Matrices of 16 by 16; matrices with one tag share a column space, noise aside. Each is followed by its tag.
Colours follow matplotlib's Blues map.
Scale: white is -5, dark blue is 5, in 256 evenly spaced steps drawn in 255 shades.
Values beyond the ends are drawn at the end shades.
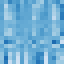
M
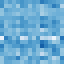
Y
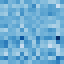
Y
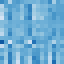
M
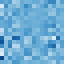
Y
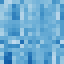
M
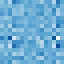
Y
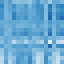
M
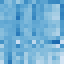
M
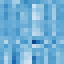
M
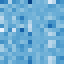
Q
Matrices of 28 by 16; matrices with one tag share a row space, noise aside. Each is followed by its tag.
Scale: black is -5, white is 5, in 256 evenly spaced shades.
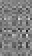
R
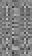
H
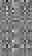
H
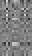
H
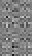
H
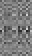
R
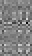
R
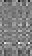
R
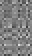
R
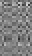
R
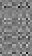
R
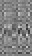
R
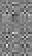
H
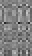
R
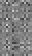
H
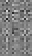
H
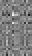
H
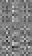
H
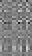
R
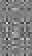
H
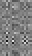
H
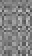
R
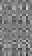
R
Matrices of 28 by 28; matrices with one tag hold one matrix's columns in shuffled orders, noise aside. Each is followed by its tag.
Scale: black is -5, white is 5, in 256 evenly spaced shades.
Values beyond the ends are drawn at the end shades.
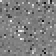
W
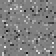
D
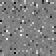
W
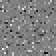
D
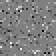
D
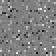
D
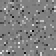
D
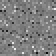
D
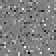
D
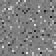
D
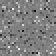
D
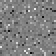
D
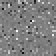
W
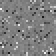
D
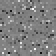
D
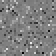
D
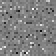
D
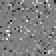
W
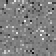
W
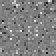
W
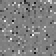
W
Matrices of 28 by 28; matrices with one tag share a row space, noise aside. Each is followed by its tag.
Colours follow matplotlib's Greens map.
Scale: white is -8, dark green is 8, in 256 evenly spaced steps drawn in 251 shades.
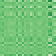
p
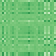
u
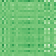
u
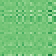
p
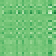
p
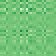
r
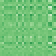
p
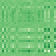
u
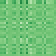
r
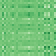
u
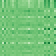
u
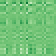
r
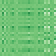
u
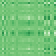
u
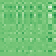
p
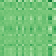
p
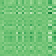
p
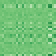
p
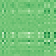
u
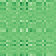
r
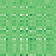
r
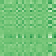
p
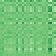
p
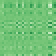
p
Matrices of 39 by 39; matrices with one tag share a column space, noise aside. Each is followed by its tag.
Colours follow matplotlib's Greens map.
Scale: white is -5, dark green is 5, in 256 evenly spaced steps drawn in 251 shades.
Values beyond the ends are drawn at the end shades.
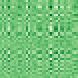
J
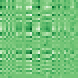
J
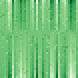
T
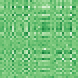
J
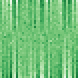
T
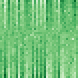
T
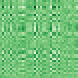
J
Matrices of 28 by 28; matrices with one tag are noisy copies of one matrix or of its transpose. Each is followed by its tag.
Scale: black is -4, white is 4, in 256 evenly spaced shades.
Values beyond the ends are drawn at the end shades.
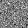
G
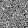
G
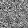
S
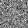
S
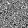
G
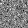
S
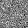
G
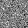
G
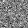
S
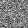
S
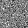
G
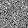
G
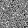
G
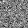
S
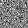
S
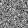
S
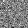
S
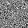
G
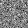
S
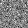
S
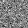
S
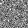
S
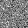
G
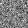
S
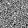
G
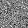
G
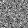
S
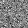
S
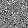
G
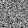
S
